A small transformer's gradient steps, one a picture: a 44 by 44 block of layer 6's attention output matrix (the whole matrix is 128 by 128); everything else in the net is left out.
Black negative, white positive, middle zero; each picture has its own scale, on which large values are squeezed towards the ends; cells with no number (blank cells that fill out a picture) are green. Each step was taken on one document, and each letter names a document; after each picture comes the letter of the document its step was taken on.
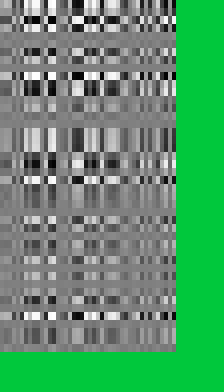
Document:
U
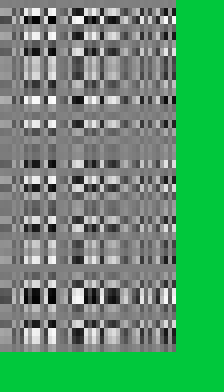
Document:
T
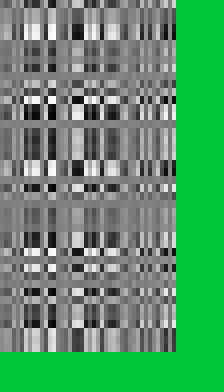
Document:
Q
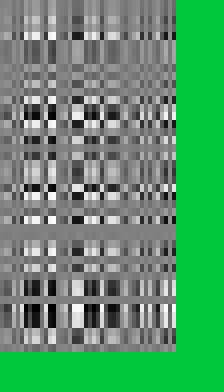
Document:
Q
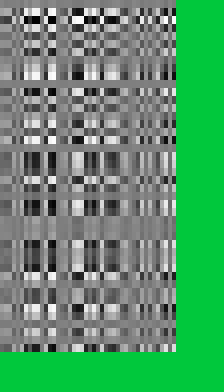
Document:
U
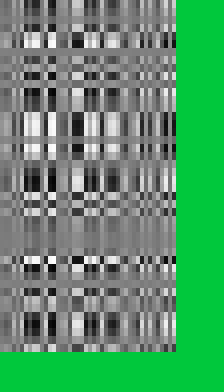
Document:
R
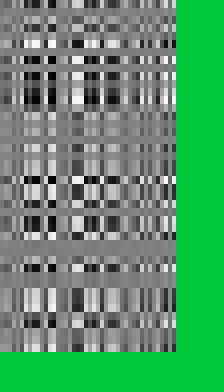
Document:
R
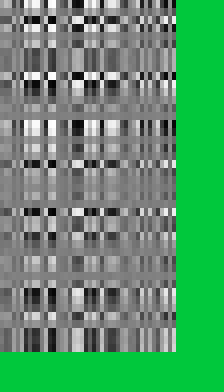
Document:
U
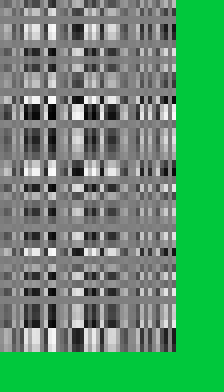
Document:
Q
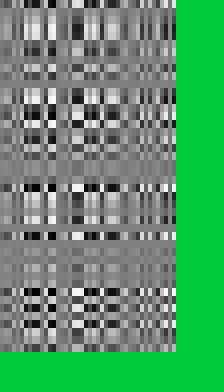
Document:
Q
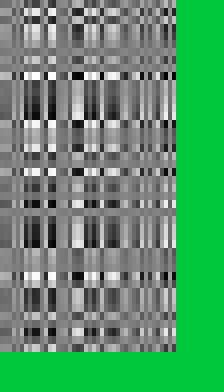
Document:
U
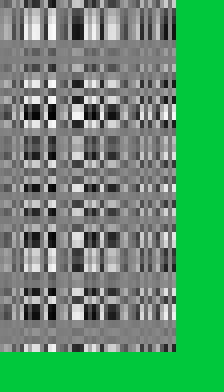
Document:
Q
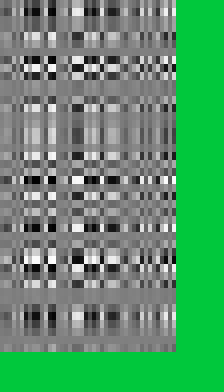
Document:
R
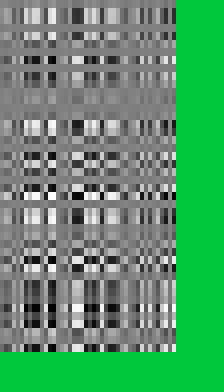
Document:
Q
